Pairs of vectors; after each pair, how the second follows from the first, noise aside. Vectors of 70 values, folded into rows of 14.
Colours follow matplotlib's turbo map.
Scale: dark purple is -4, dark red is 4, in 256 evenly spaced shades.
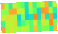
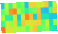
sign-scrambled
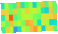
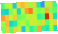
reversed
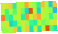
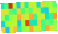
reversed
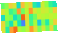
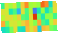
reversed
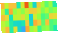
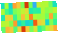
sign-scrambled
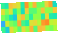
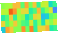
reversed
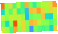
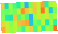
reversed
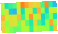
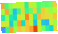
reversed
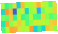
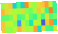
reversed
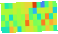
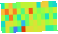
reversed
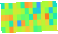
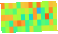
sign-scrambled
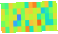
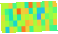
reversed
